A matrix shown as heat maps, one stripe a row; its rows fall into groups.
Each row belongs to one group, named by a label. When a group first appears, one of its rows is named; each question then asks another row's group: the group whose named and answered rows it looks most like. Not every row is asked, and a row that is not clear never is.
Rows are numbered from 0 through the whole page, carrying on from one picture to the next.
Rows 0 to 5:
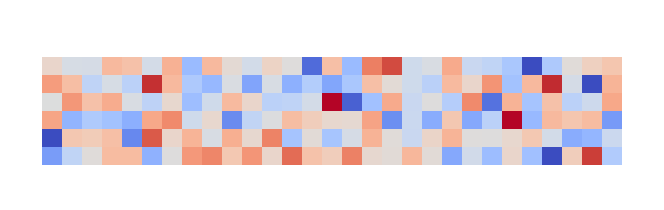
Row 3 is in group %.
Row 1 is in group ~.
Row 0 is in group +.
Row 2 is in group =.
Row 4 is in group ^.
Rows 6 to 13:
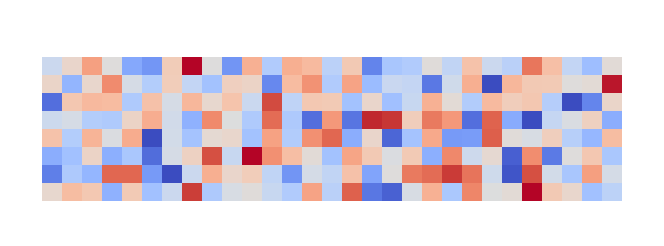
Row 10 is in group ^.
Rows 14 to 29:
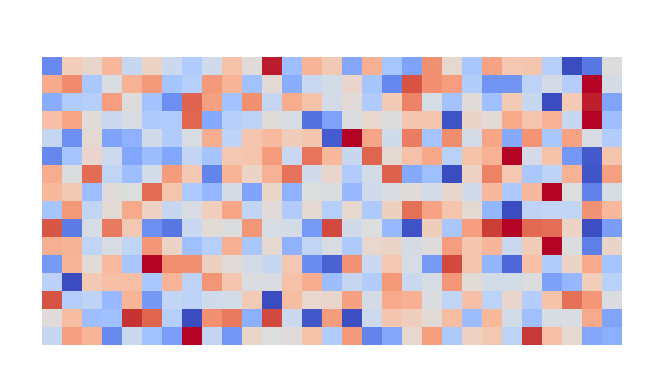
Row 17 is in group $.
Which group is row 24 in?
~
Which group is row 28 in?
+
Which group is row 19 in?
^
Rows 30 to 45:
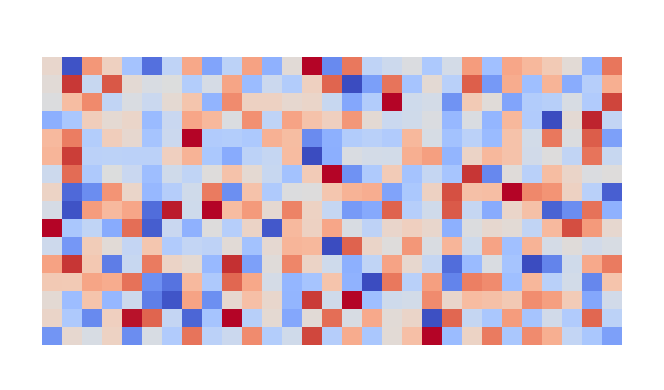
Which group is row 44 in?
+
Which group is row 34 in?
$
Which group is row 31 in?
=
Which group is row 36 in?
=
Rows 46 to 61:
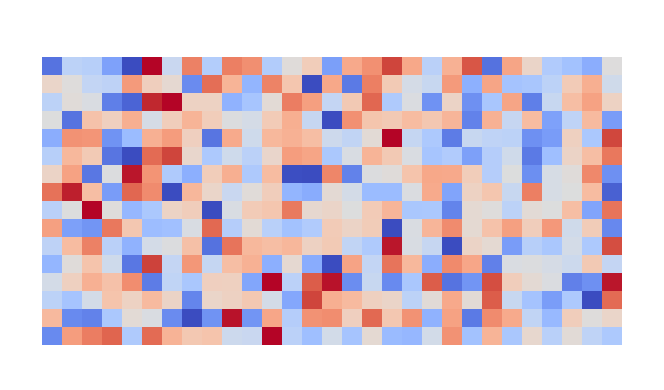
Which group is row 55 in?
%
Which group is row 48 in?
%
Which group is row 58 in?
^
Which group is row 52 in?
+
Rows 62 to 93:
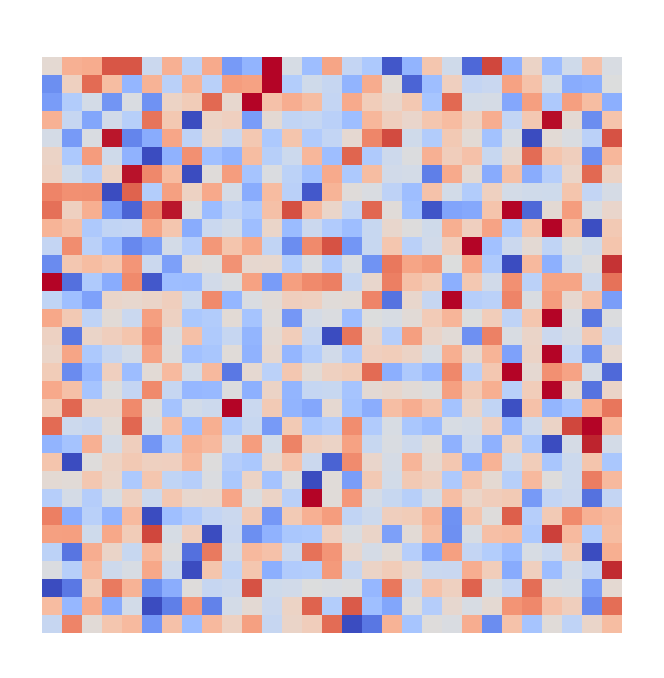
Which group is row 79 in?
%
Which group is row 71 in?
~
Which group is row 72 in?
=
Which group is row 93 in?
=
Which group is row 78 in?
~
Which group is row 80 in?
~
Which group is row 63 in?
^
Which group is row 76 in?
~
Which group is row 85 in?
$
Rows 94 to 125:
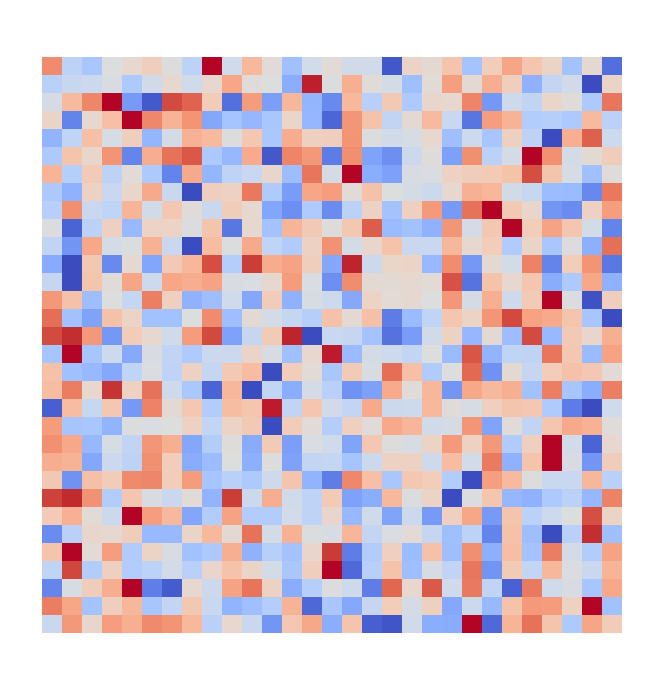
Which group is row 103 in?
%
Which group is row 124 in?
$
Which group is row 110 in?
=
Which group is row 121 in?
=
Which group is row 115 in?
~
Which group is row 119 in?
+
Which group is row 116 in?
~
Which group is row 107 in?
~
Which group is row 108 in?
%
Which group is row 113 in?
^
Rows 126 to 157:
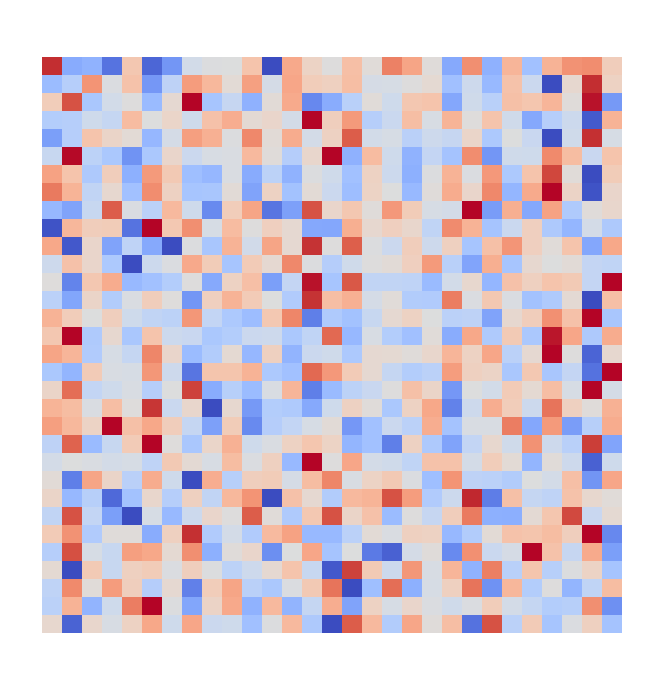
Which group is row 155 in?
=
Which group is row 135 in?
^
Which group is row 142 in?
~
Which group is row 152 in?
$
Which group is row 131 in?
=
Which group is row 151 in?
=
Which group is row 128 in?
$
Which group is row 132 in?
~
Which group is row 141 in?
=
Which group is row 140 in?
$
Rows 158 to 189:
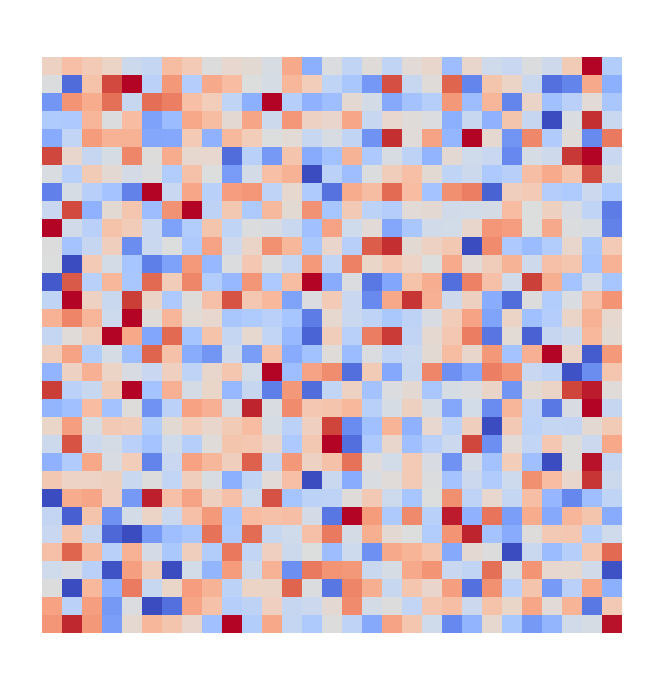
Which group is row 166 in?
$
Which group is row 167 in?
%
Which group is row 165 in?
^
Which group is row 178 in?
=
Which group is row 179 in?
=
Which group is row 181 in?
$
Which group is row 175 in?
^
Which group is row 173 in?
+
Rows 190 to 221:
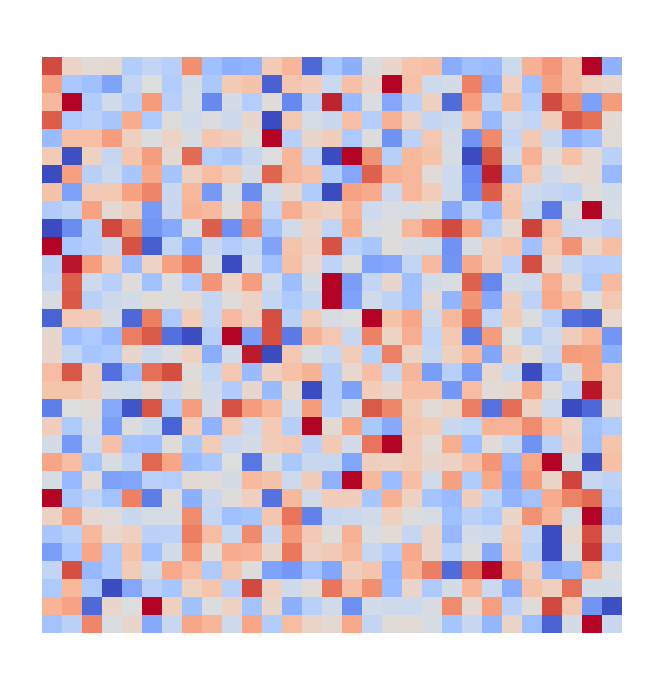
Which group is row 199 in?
%
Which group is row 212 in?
~
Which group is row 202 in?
=
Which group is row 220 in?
~
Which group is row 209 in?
^
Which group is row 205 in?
+
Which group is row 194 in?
^
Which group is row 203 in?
=
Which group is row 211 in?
+
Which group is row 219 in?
=
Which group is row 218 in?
$
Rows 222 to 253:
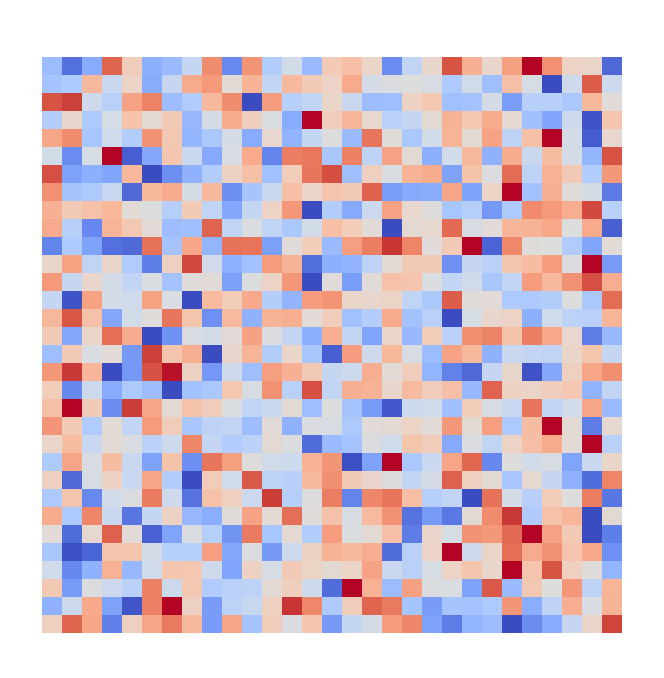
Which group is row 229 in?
%
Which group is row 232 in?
^
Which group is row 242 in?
~
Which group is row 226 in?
~
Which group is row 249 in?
%
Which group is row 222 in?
%
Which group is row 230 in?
$
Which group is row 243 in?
$
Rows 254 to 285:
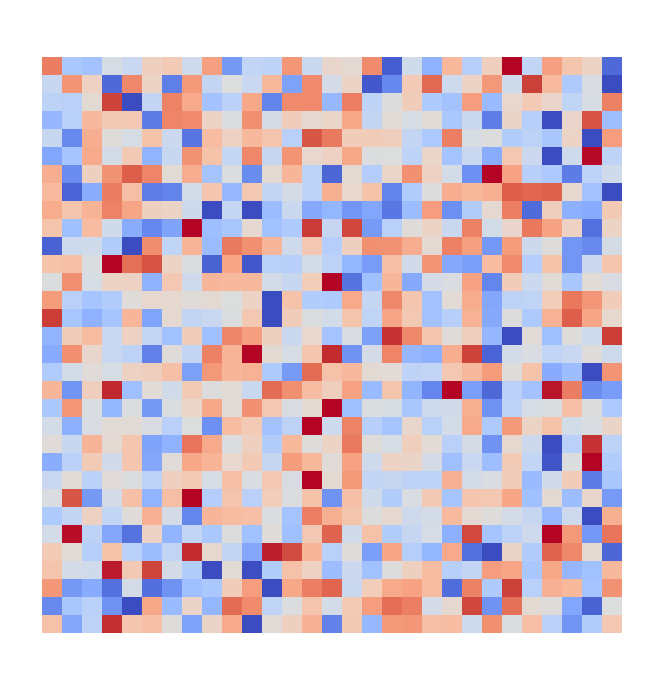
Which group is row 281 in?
$
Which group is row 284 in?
^
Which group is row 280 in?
=
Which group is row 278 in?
$
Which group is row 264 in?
^
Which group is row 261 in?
%
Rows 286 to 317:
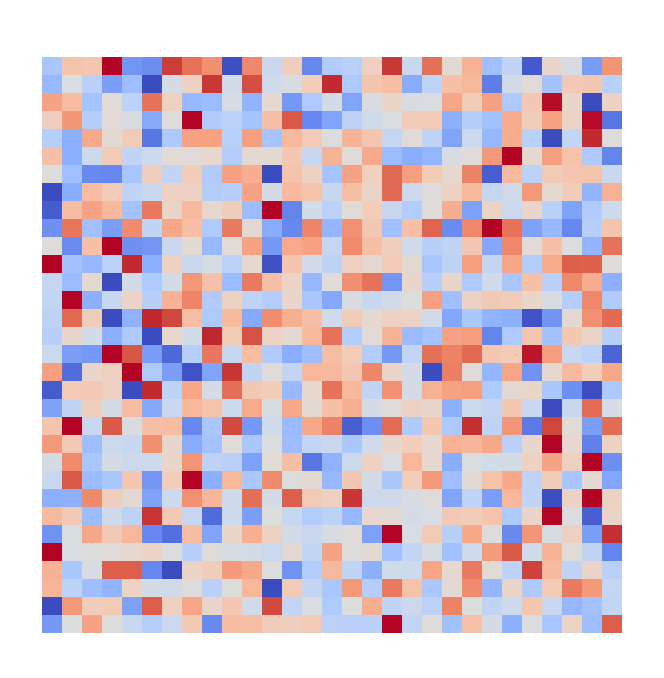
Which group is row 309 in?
$
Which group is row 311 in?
~
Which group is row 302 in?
%
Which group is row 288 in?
~
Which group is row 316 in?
^
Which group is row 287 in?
=
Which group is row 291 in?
%
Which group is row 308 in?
$
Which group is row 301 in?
=
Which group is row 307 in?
~
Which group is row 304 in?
^
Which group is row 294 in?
^
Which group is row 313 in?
%
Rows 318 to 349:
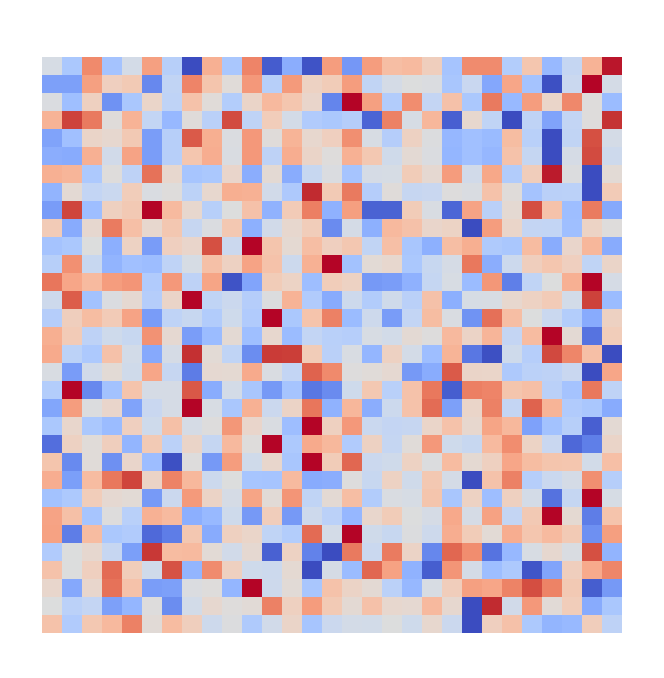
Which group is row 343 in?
~
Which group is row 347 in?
%
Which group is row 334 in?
$
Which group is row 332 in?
^
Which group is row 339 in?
^
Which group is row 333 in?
~
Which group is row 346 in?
+
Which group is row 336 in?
$
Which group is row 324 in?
~
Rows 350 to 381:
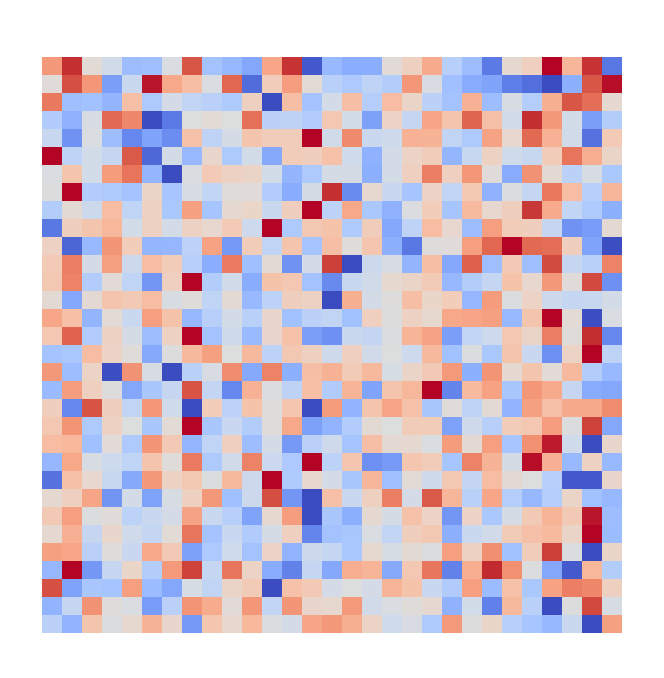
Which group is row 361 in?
=
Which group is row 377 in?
~
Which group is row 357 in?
=
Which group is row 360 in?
%
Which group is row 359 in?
^
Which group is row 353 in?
%
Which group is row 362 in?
$
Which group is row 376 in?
$
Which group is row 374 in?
+
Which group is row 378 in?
$
